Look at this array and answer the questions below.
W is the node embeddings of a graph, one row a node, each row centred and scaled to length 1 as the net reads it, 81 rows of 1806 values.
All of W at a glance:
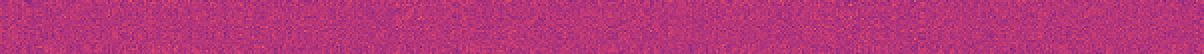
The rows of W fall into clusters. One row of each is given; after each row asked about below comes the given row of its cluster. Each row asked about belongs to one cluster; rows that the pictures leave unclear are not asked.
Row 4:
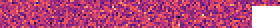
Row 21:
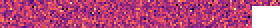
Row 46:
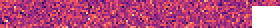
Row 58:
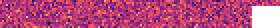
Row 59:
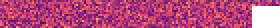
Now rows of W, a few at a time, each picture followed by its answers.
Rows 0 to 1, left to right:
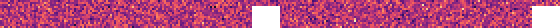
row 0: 4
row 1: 58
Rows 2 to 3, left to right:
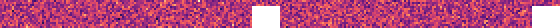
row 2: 58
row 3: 21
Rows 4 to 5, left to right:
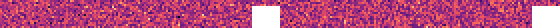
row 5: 4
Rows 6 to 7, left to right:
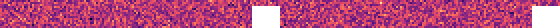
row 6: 4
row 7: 59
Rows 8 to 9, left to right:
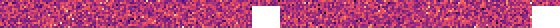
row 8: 59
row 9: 58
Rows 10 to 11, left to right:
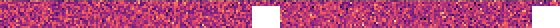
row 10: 4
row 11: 21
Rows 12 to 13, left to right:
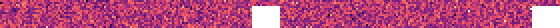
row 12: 46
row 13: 59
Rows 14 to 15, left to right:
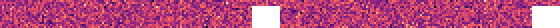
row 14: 58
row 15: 46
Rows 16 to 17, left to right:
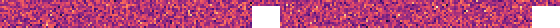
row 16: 59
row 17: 58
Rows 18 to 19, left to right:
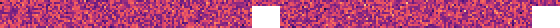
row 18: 46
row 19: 59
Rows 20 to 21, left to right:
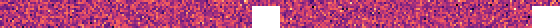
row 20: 4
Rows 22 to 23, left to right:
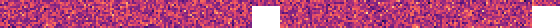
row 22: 59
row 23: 46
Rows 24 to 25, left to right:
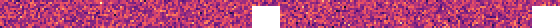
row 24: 59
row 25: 4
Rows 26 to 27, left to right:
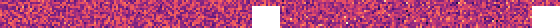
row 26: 4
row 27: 58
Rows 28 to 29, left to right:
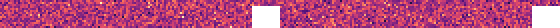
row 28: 59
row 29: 59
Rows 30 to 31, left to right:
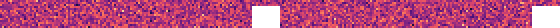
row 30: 4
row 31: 21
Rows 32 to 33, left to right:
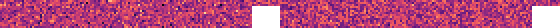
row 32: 46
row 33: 4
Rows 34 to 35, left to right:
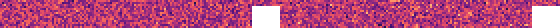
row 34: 21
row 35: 46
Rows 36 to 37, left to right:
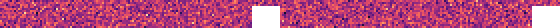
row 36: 59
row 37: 21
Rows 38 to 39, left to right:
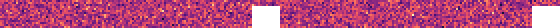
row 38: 59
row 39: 46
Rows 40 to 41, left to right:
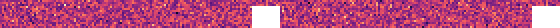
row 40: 58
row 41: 58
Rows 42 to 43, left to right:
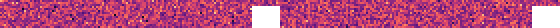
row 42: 59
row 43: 4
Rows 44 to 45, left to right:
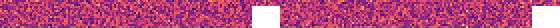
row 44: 4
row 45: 21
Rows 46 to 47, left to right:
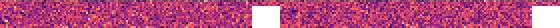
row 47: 46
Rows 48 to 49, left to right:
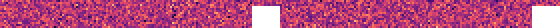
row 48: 59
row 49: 58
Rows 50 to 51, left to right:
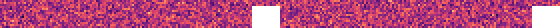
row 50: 58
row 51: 46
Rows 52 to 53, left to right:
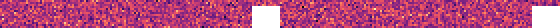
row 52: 4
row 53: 59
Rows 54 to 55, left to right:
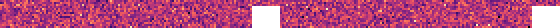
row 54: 46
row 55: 58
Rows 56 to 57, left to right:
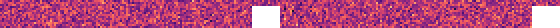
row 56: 59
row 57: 58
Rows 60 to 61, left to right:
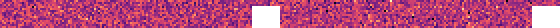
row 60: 21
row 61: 46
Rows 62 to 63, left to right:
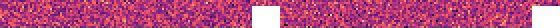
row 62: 4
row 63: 59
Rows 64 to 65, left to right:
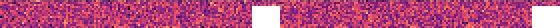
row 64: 4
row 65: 46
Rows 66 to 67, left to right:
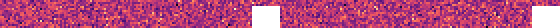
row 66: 21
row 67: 58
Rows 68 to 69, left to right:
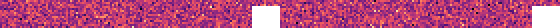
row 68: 4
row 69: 21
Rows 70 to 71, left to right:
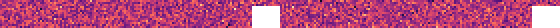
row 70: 21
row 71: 58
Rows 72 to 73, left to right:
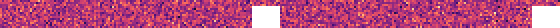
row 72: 4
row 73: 58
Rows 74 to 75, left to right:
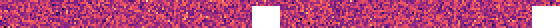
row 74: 4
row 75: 4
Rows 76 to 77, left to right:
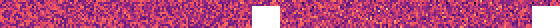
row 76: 21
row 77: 21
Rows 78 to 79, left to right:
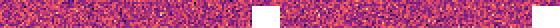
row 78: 21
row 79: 59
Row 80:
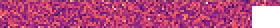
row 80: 4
